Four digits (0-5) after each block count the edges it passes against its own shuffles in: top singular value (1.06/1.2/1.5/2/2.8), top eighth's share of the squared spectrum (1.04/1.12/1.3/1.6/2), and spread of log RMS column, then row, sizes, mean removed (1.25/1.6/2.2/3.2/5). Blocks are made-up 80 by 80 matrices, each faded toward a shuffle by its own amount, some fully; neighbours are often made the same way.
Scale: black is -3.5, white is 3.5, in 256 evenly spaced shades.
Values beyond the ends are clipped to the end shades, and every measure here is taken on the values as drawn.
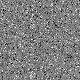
2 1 0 0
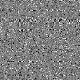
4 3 1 2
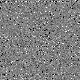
3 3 0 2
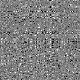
4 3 2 2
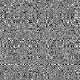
4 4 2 3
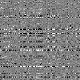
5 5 2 3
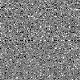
4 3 1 2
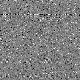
3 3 0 1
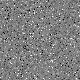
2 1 0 0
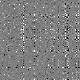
4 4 3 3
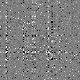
4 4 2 2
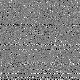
2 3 0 3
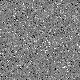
0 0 0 0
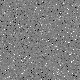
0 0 0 0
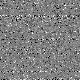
1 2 0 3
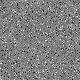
0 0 0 0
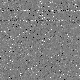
2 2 0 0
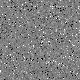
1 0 0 0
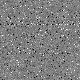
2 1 0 1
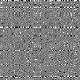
5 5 2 3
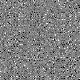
4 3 1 2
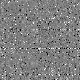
4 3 1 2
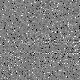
3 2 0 1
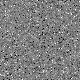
1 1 0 0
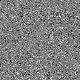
0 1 1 0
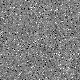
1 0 0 1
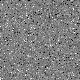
0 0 0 0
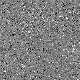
1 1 1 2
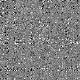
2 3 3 3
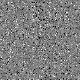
1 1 2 2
